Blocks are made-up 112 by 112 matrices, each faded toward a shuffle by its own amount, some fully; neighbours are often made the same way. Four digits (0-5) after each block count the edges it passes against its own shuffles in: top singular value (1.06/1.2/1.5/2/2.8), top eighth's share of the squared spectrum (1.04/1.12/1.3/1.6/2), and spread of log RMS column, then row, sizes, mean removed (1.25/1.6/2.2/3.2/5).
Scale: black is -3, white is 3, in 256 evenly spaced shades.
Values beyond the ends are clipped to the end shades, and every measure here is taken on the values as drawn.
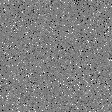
0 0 0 0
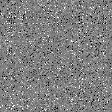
1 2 2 2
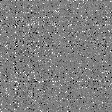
2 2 2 2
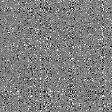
2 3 3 3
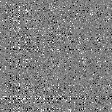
2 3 3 3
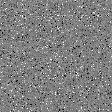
1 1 1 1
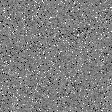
0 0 0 0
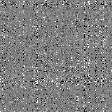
2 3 3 3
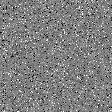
3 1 1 0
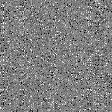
4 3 2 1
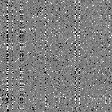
5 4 3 2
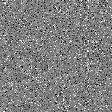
3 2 1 0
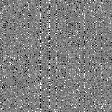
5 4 3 2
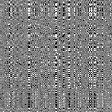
5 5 4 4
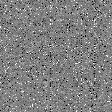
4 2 1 0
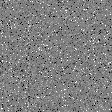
2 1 0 0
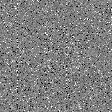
3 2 1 0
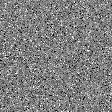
0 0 0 0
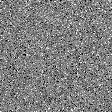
0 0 1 0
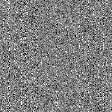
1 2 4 0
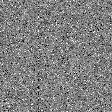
1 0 1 0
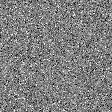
0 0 0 0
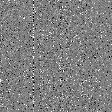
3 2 2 0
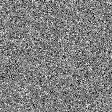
0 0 0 1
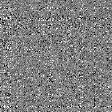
1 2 3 3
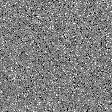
0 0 0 0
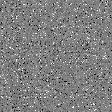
3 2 1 1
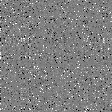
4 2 1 1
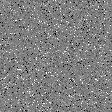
2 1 0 0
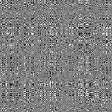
5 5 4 4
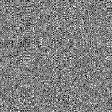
4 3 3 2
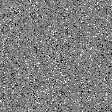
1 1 2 0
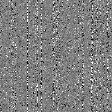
2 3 4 0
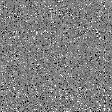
1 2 2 2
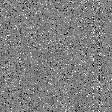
2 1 2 0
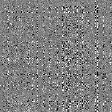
2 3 4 3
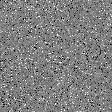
0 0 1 0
